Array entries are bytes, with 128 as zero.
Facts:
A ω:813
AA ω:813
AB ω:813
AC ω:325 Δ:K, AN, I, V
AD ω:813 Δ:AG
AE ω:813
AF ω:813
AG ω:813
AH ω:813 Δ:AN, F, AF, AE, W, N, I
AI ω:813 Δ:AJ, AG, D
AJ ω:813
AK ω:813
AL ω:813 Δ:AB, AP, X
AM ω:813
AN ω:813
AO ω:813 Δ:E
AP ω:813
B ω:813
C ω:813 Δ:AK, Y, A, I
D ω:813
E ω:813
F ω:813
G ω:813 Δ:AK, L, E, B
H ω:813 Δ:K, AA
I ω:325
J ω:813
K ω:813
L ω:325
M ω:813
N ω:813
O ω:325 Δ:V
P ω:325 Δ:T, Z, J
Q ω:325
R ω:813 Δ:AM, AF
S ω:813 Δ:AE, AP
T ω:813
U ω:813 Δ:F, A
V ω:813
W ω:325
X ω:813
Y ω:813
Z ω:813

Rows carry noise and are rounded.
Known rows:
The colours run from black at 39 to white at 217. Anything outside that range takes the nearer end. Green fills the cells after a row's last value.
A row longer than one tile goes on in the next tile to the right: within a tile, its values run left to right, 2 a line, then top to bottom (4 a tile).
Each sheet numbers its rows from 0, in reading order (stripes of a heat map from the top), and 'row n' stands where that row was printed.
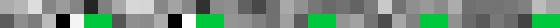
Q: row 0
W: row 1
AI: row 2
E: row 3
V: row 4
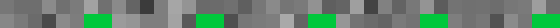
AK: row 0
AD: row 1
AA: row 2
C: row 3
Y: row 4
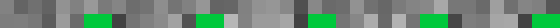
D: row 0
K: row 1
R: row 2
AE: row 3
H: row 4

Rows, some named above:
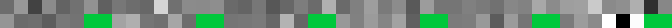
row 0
C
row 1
AO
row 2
AP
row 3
AF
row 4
N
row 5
P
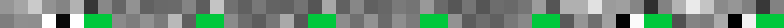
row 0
P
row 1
S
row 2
AL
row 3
F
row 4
A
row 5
L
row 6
I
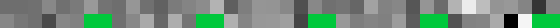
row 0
AK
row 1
AE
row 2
R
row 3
AM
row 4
I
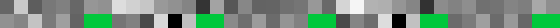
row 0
AH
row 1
O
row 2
F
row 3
AC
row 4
AN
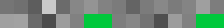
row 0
G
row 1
B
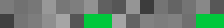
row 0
K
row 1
U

